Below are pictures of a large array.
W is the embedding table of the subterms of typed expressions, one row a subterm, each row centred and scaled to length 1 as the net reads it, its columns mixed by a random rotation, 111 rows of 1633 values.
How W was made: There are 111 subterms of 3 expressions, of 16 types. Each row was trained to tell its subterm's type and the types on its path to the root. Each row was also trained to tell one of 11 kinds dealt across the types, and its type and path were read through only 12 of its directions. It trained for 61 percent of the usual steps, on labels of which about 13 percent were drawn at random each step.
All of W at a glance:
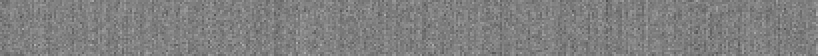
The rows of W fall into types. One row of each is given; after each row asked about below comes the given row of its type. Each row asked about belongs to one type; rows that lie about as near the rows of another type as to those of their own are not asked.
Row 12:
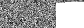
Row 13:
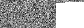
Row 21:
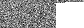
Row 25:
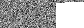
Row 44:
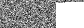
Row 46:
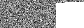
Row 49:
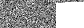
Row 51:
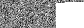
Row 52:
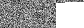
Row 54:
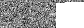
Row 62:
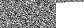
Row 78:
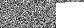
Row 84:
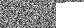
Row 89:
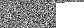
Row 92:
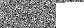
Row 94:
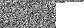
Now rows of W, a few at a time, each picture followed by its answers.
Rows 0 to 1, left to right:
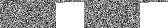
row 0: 51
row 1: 25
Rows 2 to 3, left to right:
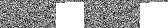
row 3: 78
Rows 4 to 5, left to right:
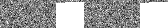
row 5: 51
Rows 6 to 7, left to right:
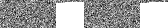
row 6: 49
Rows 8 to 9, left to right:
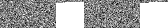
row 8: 62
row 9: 78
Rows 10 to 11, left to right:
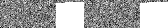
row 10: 78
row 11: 13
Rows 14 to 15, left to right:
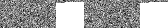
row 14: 94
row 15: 54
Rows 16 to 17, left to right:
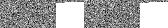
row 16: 89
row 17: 46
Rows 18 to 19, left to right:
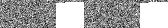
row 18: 54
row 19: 78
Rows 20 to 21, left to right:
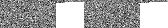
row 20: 84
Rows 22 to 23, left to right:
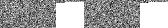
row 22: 94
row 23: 89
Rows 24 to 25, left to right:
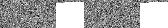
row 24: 84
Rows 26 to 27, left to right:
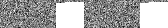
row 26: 12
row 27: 78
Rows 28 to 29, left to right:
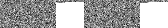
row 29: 94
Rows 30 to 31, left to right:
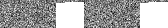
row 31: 78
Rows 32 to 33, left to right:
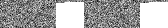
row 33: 52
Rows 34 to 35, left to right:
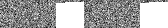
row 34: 62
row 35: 12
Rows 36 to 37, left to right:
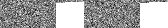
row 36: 84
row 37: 52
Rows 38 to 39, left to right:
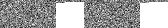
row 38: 89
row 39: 51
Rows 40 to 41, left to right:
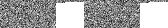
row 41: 46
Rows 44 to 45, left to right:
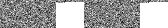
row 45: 21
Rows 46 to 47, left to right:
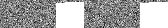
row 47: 92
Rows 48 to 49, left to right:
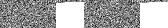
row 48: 49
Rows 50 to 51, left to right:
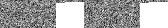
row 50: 92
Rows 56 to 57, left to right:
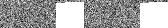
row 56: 46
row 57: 62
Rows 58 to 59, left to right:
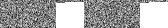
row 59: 46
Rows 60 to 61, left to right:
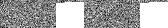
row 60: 84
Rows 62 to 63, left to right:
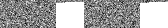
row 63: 84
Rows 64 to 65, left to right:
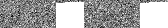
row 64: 94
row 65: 12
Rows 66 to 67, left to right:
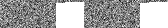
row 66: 84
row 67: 49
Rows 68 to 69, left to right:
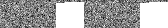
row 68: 89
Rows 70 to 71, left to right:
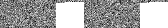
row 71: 21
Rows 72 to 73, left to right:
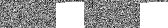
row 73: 25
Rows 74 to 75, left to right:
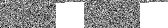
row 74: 78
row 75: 51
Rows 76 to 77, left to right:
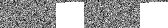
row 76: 12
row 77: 12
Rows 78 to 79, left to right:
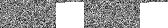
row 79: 62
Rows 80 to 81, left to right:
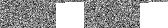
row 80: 25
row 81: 46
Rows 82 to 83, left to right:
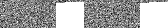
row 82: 94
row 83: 21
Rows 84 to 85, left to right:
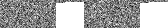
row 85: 89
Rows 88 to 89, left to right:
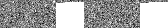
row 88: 94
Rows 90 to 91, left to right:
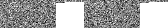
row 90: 89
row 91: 46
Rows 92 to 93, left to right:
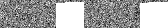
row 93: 13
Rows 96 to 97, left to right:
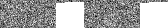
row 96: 92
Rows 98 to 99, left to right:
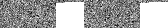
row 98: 84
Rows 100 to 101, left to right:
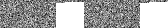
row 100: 89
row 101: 21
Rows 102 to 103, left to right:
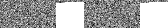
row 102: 44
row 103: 52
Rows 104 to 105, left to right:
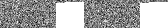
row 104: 92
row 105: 51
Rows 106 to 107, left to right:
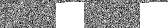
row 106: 51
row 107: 51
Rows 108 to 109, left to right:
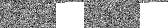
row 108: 52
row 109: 54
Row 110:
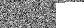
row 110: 54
